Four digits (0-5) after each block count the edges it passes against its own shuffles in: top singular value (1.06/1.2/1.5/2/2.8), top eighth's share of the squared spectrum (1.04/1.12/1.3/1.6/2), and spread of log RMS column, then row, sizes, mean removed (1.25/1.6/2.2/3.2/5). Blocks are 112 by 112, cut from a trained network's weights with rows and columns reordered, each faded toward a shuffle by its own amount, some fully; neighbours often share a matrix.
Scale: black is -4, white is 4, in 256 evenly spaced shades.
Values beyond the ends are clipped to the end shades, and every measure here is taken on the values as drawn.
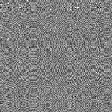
5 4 2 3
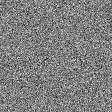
2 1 0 0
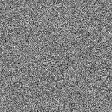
3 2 0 1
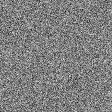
0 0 0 0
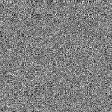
4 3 1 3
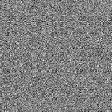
4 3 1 2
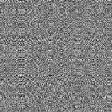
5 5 2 3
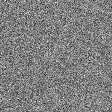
2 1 0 0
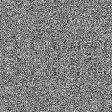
4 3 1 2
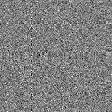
4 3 1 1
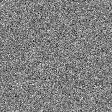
2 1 0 0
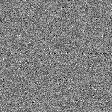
3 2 0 1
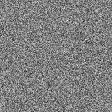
3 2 0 0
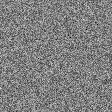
0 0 0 0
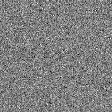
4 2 0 1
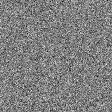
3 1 0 0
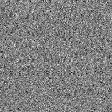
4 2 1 1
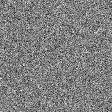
2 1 0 0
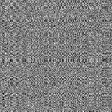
5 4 3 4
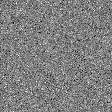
0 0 0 0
